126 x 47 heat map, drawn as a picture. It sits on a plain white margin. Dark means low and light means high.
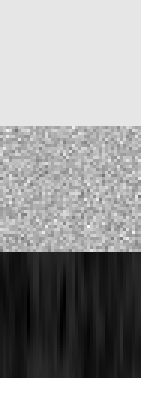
It is made of 3 by 1 panels. Panel 1,1: very high, flat. Panel 2,1: high, fine-grained. Panel 3,1: very low, streaked downward, faint in contrast.
